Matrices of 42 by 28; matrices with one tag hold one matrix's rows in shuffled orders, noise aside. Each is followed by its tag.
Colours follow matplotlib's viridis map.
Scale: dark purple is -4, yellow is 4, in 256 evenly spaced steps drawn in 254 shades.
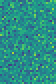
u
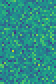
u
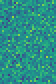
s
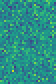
u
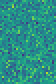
s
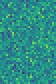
s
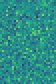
s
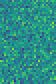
u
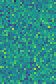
u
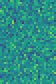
u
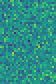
u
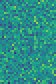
u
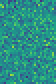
u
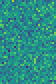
u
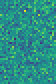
u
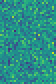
u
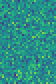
s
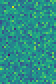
u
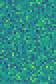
s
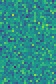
u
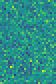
u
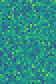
s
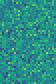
s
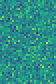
s
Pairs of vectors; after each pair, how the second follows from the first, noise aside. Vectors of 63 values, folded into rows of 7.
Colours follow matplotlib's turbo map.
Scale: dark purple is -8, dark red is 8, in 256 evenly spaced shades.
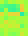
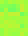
shrunk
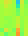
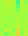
shrunk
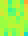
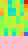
scaled up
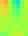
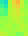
negated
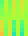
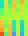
scaled up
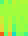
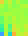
negated
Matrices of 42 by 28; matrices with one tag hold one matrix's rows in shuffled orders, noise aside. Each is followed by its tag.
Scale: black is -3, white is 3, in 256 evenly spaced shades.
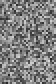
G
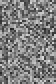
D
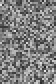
G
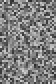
D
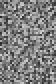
D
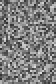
D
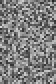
D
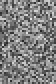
D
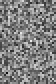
D
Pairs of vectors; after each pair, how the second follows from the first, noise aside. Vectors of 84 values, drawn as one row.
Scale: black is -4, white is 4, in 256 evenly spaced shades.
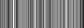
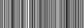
shuffled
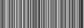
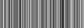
wrapped around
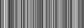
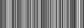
reversed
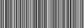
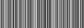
reversed
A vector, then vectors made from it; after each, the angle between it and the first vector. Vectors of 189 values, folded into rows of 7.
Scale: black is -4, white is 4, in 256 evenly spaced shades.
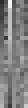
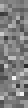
orthogonal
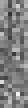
partly opposed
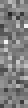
orthogonal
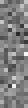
orthogonal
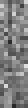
partly opposed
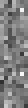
partly opposed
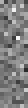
orthogonal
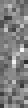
orthogonal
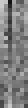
nearly opposite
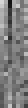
nearly opposite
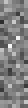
orthogonal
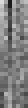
nearly opposite
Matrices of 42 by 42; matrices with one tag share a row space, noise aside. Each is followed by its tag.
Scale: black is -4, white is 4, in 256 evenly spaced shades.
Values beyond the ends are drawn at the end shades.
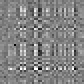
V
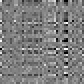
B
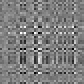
V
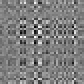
V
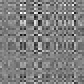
V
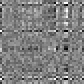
B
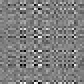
V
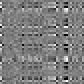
B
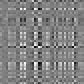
V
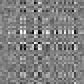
V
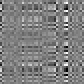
B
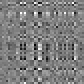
V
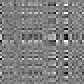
B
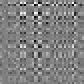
V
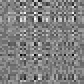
V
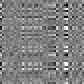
B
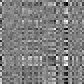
B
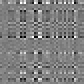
V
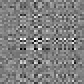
V
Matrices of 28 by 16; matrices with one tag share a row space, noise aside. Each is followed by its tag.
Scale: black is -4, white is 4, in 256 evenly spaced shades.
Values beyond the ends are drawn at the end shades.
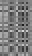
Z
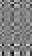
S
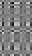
S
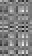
Z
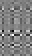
S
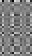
S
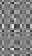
S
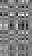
Z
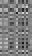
Z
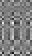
S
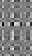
S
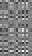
Z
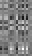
Z
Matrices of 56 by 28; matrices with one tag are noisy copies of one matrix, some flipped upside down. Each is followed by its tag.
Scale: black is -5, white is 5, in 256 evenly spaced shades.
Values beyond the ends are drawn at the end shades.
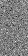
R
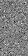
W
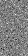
R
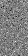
R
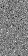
R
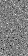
R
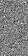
W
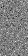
R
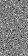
R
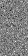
R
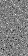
R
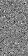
W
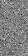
W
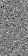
R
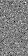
W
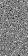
R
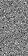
W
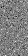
R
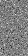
R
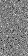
R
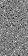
R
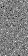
R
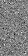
W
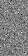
W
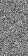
W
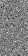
R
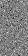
R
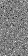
R
